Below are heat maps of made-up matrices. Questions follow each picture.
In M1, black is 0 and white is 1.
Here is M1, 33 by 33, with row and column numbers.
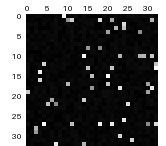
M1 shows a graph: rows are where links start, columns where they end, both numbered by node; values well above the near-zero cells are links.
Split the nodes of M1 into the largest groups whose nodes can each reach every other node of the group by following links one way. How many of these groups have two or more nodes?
0
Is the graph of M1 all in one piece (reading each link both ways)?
yes
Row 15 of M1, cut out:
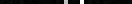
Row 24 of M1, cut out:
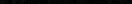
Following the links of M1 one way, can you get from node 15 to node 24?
yes
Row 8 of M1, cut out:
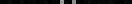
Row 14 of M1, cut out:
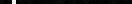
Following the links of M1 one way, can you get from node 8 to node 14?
no
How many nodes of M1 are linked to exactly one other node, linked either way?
4
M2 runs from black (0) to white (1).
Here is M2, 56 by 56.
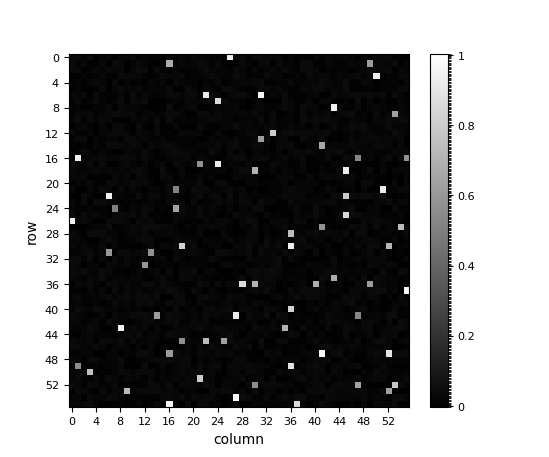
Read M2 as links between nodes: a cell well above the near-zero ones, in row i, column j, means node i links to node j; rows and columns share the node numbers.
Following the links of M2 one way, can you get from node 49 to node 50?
no
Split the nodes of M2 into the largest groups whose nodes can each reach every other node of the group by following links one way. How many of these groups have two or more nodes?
6
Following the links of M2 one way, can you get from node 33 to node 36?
no
